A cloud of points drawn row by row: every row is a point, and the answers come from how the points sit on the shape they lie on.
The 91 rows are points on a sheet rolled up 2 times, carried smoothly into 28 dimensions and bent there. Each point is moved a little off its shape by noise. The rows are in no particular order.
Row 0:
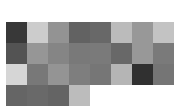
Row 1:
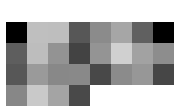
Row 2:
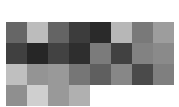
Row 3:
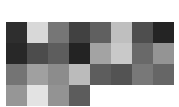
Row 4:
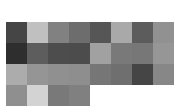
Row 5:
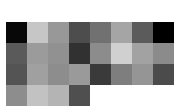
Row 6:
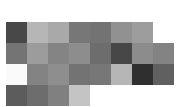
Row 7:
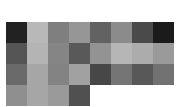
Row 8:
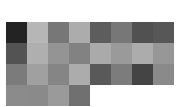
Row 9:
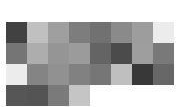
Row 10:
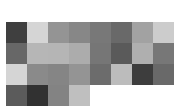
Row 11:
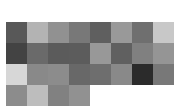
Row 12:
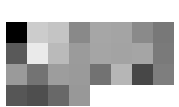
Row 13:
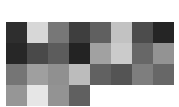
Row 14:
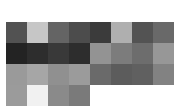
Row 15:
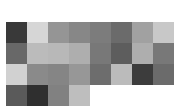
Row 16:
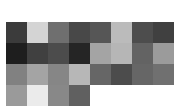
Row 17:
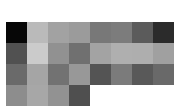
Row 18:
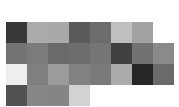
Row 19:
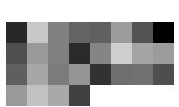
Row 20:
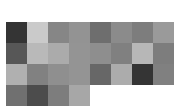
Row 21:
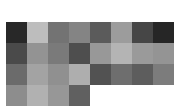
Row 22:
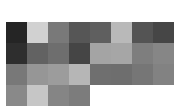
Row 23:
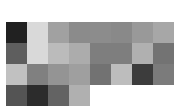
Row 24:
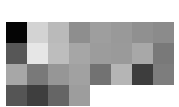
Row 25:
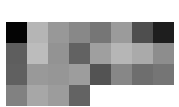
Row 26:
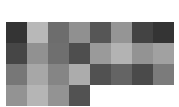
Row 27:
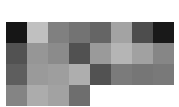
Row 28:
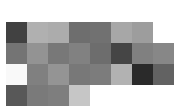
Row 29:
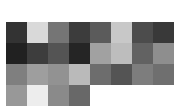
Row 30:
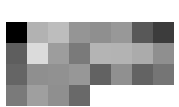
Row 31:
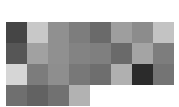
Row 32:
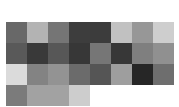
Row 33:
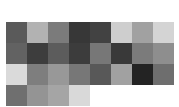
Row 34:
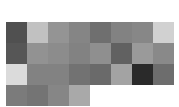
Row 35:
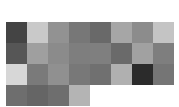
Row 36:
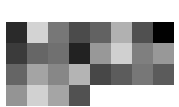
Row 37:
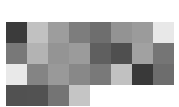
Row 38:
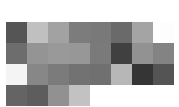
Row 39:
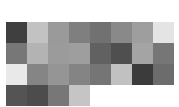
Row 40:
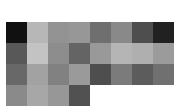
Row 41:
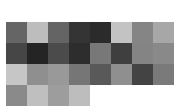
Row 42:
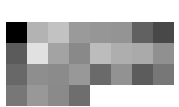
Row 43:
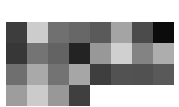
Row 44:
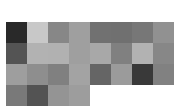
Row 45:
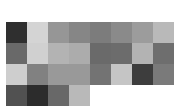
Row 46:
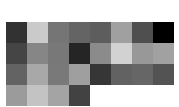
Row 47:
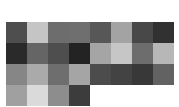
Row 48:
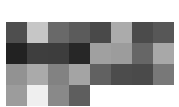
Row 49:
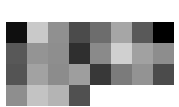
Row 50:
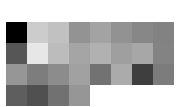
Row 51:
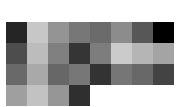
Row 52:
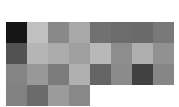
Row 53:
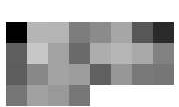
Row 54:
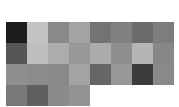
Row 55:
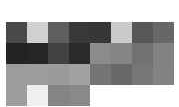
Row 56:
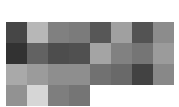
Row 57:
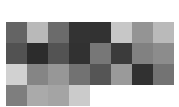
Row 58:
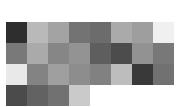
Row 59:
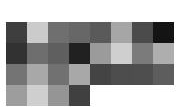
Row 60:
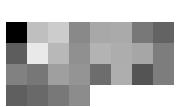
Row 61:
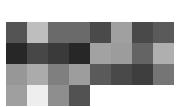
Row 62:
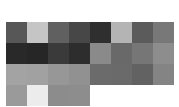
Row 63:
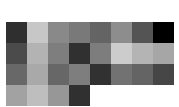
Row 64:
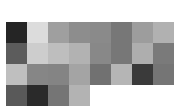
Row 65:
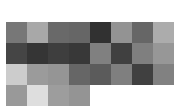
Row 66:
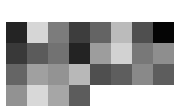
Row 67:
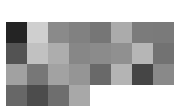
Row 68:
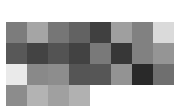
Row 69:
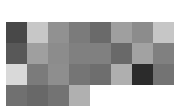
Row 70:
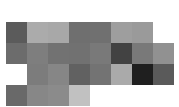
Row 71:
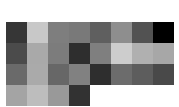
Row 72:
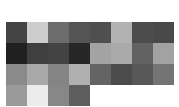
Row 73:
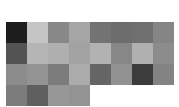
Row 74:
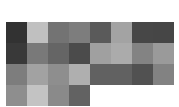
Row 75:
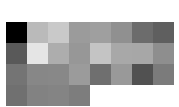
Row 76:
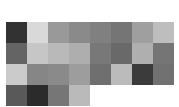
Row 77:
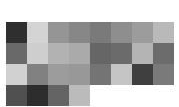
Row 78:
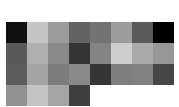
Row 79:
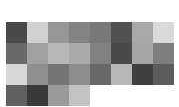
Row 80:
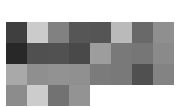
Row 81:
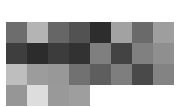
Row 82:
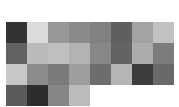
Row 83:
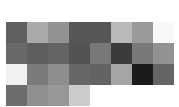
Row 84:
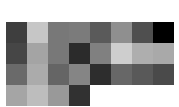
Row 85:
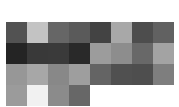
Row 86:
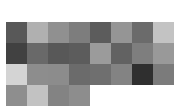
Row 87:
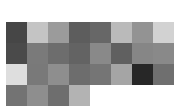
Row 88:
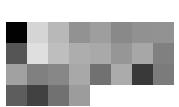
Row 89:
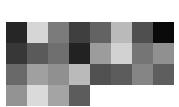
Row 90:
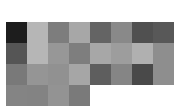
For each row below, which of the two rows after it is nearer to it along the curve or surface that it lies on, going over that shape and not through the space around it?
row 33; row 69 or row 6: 6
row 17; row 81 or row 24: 24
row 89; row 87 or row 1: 1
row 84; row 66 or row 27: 66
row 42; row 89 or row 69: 69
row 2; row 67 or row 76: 76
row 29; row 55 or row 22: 55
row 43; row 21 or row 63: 63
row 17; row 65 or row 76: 76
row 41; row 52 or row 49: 49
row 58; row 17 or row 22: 17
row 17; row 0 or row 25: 25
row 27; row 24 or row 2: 24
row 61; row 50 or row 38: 38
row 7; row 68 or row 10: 10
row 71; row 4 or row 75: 75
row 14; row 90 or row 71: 71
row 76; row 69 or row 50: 50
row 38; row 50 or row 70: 70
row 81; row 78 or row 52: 78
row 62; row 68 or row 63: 68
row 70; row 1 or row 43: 43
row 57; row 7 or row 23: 23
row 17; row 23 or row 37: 23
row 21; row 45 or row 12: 12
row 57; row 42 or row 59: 59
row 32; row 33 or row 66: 33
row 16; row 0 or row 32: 32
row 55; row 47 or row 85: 85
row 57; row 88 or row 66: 66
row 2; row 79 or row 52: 79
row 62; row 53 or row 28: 28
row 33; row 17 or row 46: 46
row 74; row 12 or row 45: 12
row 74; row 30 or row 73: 30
